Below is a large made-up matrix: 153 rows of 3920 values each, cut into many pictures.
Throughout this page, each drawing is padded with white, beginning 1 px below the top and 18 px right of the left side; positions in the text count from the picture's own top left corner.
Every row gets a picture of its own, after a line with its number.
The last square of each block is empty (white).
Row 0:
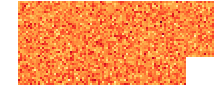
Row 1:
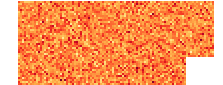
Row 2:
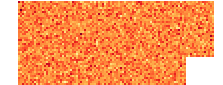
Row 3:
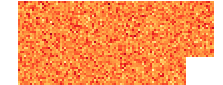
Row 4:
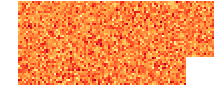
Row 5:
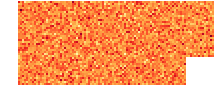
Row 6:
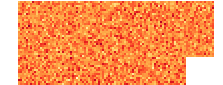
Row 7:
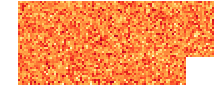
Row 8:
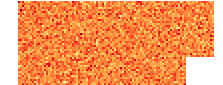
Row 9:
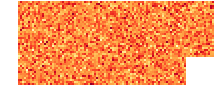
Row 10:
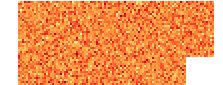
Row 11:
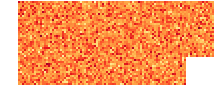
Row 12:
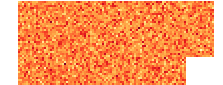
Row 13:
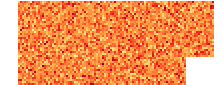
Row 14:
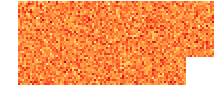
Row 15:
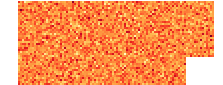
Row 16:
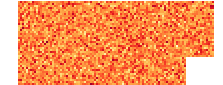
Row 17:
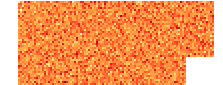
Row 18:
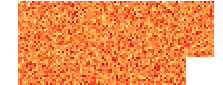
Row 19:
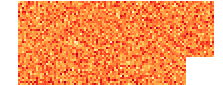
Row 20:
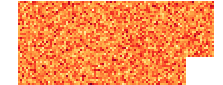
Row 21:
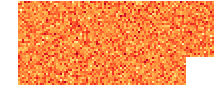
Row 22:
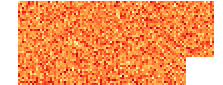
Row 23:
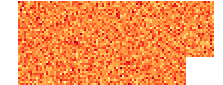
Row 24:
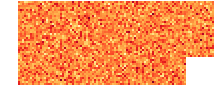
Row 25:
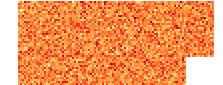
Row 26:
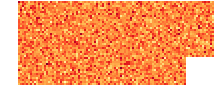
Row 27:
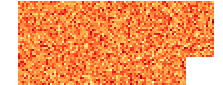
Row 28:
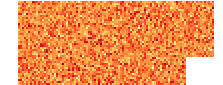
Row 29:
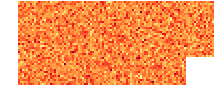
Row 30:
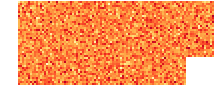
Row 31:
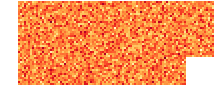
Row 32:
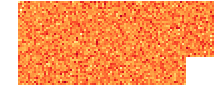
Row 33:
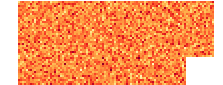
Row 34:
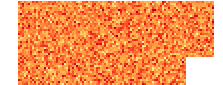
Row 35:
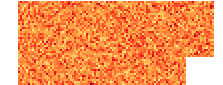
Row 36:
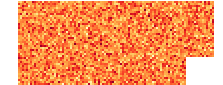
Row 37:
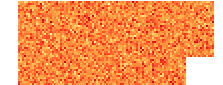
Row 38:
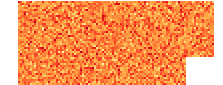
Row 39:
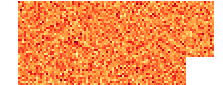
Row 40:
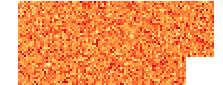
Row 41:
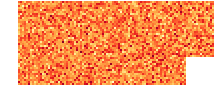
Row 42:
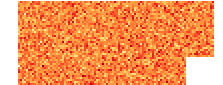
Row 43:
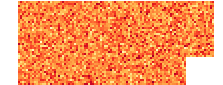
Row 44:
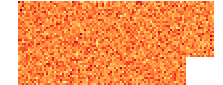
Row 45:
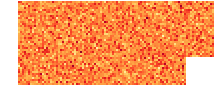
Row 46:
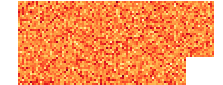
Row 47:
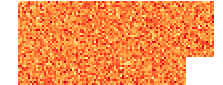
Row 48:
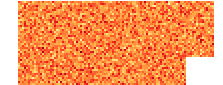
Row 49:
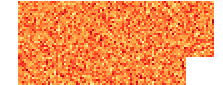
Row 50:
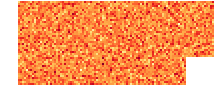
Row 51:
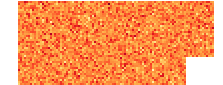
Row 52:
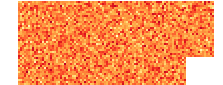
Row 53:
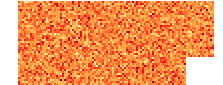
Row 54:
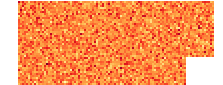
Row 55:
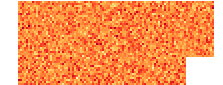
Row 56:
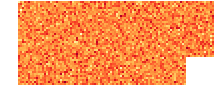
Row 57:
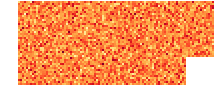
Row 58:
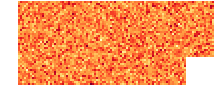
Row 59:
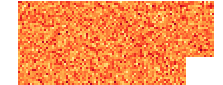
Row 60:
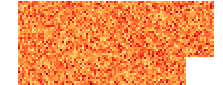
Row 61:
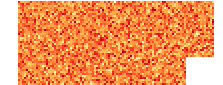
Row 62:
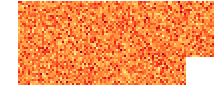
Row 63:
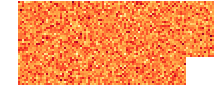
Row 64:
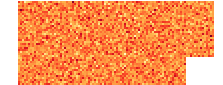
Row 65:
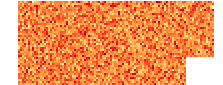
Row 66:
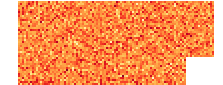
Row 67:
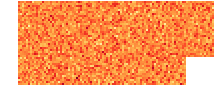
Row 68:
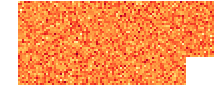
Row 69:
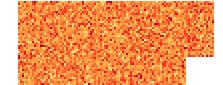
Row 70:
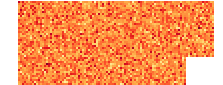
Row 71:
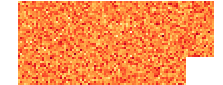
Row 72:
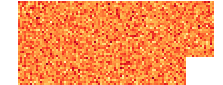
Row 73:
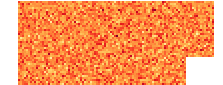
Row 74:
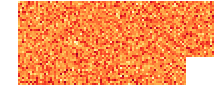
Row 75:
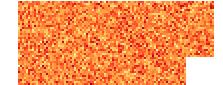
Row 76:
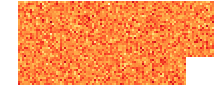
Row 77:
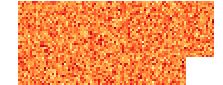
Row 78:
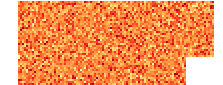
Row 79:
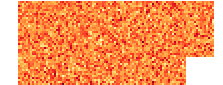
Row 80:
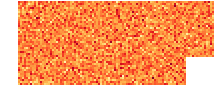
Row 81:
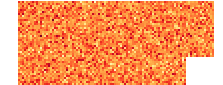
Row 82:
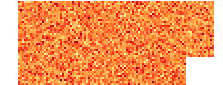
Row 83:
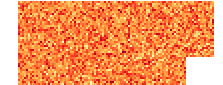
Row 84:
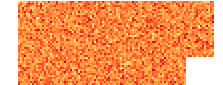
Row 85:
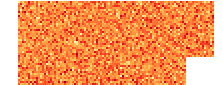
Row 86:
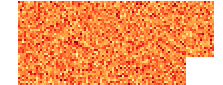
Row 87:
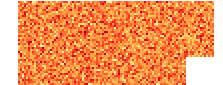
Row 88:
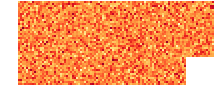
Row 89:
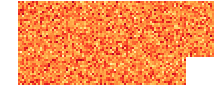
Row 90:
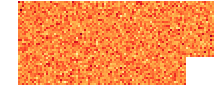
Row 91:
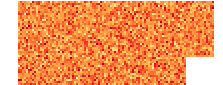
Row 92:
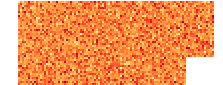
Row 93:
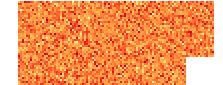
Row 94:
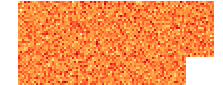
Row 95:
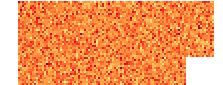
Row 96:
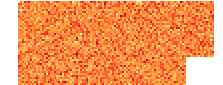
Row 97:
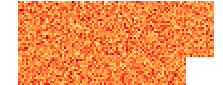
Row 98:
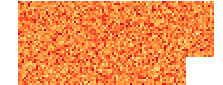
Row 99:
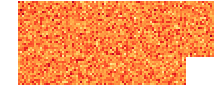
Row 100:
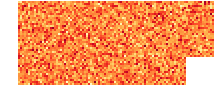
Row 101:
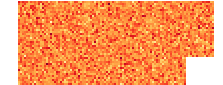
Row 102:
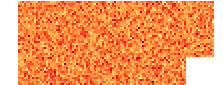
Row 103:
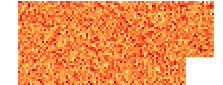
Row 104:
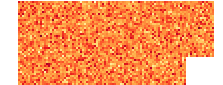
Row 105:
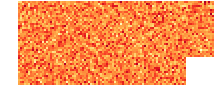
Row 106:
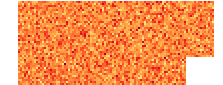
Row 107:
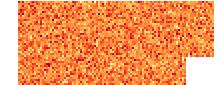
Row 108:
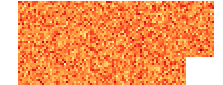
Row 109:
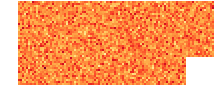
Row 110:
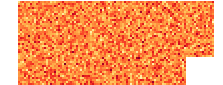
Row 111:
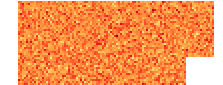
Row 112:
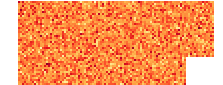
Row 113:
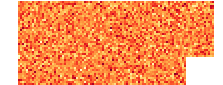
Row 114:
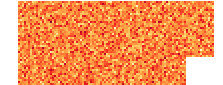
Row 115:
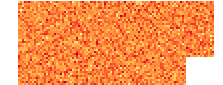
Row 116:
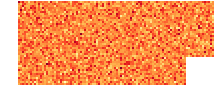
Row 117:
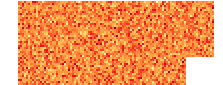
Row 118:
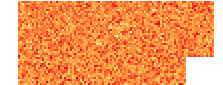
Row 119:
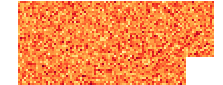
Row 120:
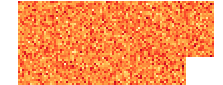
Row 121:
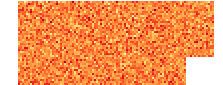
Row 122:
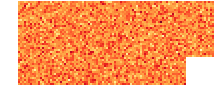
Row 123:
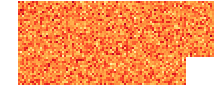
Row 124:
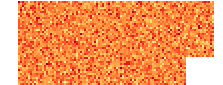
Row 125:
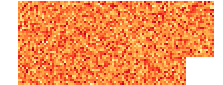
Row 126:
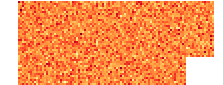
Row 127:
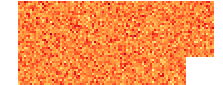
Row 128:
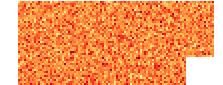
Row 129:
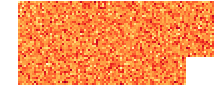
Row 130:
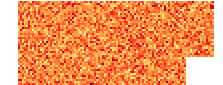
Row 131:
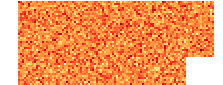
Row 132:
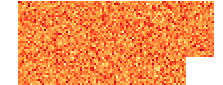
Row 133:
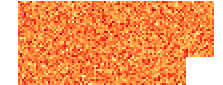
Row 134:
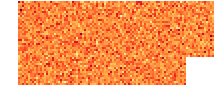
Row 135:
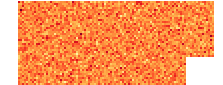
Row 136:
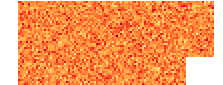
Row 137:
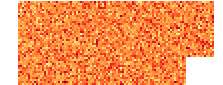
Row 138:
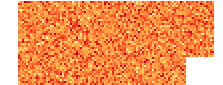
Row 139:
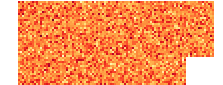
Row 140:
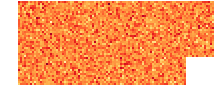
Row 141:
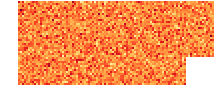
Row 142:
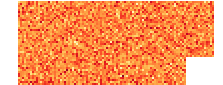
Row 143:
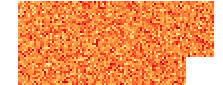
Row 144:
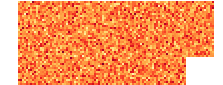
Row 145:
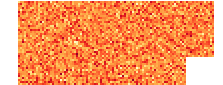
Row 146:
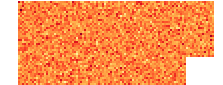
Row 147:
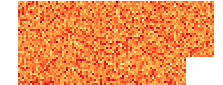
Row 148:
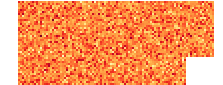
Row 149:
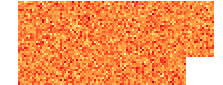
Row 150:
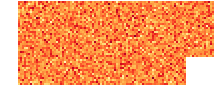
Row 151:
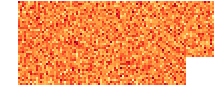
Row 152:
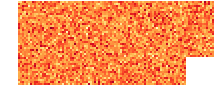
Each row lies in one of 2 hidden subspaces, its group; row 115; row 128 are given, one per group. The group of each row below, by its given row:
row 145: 115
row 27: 128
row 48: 128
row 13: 128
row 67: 128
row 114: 128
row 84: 115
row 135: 115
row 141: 115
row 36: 128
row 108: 128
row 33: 128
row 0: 128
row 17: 115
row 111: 128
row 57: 128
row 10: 115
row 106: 128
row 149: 115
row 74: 115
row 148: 115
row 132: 128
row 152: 128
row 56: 115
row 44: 115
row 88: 128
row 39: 115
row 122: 128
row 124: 115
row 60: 128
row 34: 128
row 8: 115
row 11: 115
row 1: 115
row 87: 128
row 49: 128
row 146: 115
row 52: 128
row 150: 115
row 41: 128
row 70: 115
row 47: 115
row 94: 115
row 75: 128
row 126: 115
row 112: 115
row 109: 128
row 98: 128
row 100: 128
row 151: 115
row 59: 128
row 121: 115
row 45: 128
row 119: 128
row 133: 128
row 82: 115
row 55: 128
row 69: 128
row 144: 128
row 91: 128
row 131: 128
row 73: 128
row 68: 115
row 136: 128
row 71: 128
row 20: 128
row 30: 115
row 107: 115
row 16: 128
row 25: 115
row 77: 128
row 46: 115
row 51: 115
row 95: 115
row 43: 128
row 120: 128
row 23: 115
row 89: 115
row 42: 128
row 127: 115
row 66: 115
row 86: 115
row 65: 128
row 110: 128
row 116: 115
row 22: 115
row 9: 128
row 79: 128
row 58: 128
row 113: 128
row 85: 115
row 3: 115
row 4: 128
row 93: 115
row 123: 115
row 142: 115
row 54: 115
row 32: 115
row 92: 115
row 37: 115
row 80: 115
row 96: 115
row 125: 128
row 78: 128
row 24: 115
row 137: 115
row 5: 115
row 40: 115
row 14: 115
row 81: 115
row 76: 115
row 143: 115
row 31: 128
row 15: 115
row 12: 128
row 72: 115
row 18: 128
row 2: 115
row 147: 115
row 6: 128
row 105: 128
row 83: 128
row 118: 128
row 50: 128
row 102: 128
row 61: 128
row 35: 128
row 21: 115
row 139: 115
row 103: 128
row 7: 128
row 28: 128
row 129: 115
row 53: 115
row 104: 115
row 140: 115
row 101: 115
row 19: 115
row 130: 128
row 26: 115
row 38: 128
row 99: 115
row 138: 115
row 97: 115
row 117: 128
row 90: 115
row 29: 128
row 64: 115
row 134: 115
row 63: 115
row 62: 128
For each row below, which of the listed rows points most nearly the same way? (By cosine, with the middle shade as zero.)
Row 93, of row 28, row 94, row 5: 94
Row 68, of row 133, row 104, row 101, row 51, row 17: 17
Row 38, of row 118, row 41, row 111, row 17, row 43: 41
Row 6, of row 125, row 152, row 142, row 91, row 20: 91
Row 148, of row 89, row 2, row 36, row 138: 89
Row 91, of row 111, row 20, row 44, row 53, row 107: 20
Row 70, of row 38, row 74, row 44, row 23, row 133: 44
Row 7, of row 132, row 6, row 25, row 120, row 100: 100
